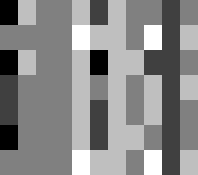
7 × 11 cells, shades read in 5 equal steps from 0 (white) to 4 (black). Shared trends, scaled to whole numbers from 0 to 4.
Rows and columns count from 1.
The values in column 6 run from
1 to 4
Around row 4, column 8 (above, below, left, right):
1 2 1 1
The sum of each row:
23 16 24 20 22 23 16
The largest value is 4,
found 4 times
